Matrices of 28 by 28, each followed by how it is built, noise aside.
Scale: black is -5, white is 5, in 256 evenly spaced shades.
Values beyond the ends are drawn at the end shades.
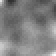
smooth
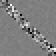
banded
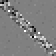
banded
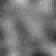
smooth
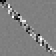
banded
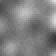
smooth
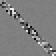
banded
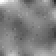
smooth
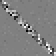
banded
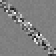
banded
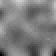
smooth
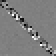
banded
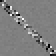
banded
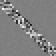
banded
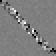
banded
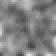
smooth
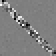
banded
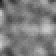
smooth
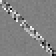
banded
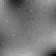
smooth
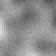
smooth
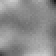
smooth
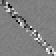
banded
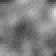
smooth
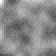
smooth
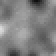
smooth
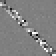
banded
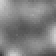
smooth
